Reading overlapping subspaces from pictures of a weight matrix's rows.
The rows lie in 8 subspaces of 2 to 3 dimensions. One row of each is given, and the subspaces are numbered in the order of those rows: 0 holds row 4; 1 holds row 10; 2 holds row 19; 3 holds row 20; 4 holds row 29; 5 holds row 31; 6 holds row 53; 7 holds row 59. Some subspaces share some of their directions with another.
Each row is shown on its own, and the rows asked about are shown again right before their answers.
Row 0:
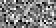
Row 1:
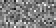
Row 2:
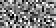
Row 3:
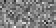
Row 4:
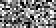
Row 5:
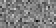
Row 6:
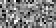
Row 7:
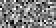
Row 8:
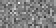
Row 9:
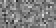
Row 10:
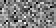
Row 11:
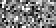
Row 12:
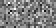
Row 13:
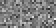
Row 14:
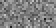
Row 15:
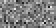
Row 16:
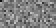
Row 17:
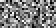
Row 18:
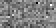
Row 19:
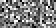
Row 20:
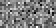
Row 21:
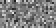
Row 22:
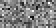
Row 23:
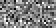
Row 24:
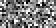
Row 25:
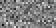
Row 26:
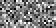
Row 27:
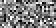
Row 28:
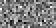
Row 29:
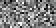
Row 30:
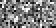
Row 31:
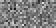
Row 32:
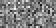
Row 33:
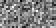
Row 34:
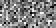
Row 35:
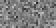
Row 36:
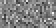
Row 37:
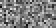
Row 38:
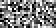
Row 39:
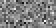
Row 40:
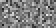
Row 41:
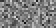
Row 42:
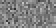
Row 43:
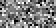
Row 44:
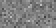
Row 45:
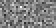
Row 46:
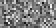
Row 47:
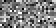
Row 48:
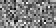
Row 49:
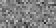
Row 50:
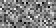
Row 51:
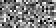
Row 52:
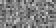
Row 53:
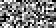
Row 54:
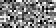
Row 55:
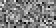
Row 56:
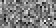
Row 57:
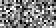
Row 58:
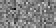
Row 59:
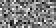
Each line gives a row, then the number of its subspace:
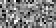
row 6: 0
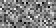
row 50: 0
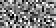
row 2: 4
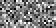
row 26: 1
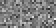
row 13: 5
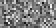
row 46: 6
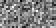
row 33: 1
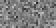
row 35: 1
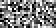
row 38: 7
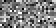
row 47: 6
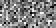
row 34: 1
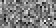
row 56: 6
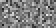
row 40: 2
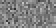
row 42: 5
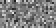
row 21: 0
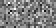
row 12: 3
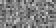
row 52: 0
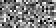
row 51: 6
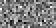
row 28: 7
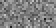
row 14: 4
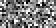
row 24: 3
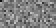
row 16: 4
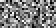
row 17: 2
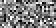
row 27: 6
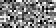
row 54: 6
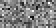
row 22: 0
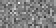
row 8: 3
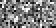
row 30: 1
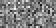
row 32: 3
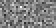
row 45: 7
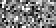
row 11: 1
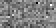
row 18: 6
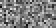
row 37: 1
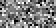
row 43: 3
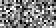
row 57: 1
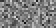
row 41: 2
